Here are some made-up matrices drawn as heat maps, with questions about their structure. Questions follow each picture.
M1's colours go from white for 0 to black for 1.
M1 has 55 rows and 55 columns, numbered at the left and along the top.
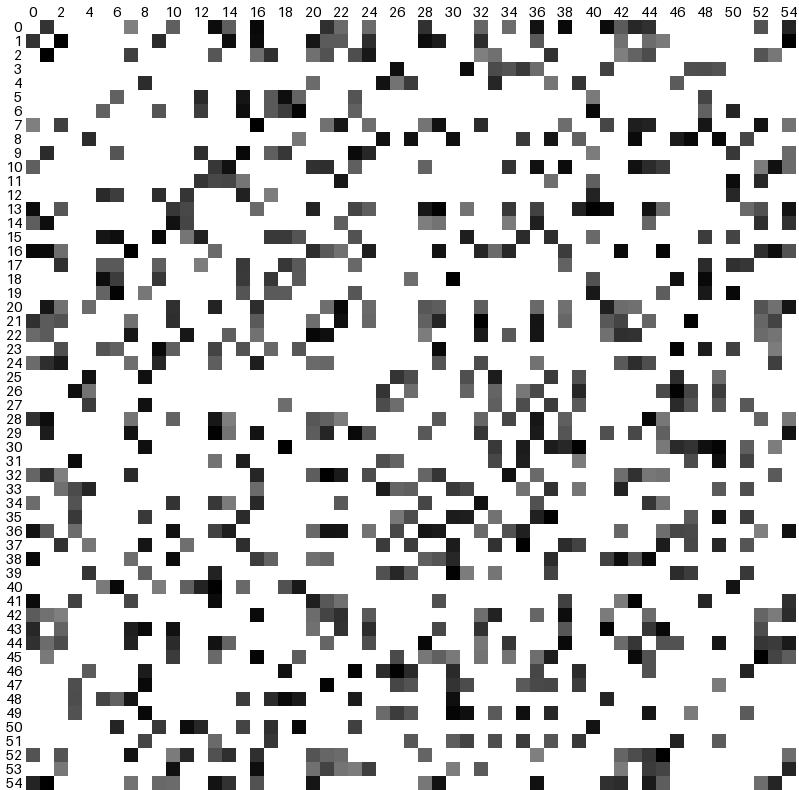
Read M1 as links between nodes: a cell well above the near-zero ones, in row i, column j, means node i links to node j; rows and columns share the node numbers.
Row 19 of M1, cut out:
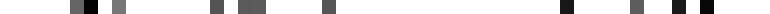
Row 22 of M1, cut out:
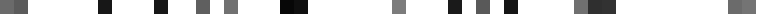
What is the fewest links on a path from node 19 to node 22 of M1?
3
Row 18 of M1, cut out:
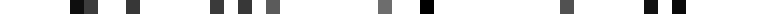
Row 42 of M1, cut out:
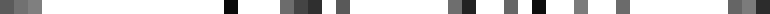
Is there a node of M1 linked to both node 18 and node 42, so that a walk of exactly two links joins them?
no
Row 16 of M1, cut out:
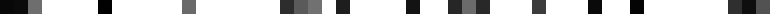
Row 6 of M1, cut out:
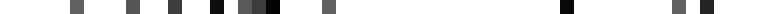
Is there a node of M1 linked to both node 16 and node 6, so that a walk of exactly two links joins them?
no
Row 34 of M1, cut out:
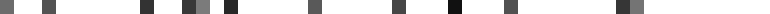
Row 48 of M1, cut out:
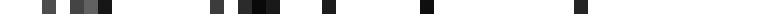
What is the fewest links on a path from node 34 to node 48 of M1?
2
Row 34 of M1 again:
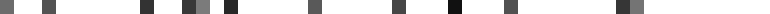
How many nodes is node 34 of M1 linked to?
12
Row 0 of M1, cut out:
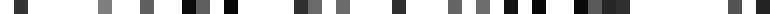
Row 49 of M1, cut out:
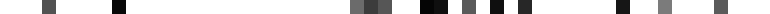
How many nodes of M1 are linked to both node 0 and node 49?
1
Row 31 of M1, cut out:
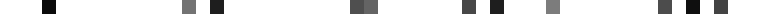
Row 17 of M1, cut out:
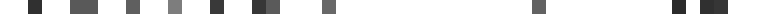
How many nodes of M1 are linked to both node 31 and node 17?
2
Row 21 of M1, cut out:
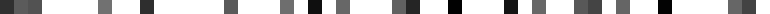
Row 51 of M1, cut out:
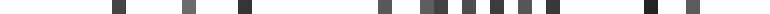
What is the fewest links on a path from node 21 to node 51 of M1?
3
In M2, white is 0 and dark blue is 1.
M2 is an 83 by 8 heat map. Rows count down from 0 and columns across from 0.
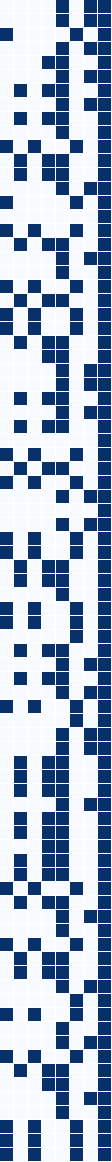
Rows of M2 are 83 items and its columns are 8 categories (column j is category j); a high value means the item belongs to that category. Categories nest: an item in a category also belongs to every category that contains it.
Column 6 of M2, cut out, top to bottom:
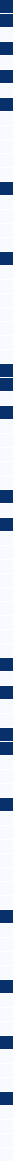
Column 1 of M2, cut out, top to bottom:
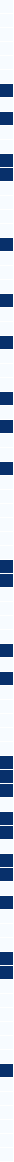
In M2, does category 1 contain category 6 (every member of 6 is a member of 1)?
no
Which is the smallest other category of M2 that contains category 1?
3
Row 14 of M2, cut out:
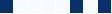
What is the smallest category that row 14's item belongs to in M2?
0
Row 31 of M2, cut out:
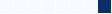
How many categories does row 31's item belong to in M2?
1
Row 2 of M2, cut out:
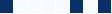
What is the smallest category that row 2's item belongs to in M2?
0
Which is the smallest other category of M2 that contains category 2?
0
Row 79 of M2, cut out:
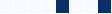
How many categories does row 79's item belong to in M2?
2
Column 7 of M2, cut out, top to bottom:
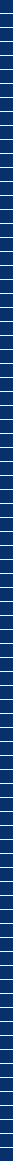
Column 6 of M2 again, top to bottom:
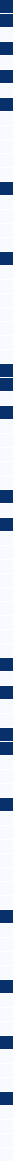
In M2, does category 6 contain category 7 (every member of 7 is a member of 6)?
no
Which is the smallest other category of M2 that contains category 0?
5
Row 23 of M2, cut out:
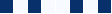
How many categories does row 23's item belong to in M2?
4
